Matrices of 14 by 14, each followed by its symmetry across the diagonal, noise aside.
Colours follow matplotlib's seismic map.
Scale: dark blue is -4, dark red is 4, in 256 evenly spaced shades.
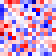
antisymmetric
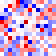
antisymmetric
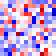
neither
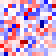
antisymmetric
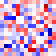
antisymmetric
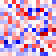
neither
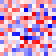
neither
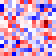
neither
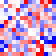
antisymmetric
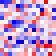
neither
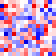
neither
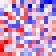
antisymmetric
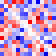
antisymmetric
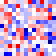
neither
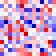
antisymmetric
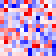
neither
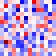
neither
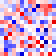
antisymmetric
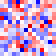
antisymmetric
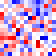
antisymmetric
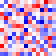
neither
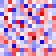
neither
